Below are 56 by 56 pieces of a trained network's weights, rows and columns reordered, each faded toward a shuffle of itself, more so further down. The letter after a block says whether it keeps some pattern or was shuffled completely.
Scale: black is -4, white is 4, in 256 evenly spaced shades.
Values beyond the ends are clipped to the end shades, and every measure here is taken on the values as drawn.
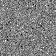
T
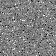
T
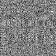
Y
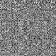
Y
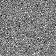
T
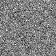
T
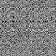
Y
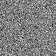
T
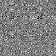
Y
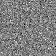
T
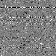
Y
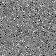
T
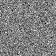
T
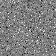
T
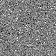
T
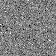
T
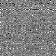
Y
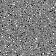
T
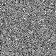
T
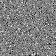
T
